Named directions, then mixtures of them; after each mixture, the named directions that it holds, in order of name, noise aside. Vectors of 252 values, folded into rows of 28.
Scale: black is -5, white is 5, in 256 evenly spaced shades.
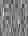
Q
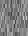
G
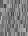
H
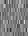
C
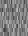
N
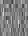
Q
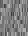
H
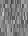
G, Q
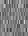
C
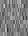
C, G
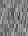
H, N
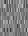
C, N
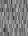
N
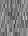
G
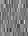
C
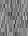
G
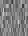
Q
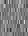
C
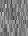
G, N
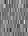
C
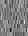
C, G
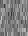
G, H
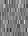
C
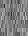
G, H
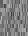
H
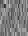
C, H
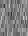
G, H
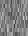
G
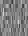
Q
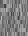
H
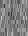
G, H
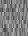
N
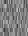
C, N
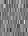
C
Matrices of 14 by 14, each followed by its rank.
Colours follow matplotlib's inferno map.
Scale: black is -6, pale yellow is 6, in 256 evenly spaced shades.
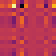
one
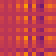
one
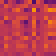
two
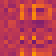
two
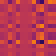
one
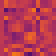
two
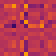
two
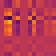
one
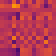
two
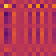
one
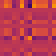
one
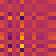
one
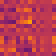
two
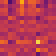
two
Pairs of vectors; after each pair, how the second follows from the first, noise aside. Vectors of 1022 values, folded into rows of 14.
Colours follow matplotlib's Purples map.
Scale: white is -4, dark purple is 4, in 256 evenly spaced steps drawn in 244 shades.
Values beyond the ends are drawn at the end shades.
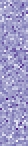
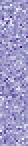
reversed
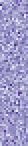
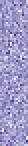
reversed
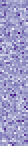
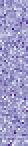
sign-scrambled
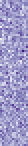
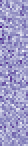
negated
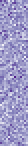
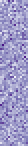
negated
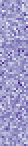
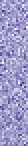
sign-scrambled
